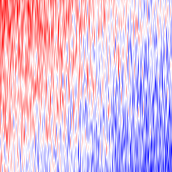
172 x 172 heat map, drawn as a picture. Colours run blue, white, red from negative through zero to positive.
Average level on the scale: 50%. Slope: up to the top left. Ninth with the lowest average: bottom right. Grain: streaks running down. Ninth with the highest average: top left.
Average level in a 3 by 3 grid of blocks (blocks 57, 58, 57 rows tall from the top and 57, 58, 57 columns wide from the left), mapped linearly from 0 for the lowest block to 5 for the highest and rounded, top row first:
532
431
320
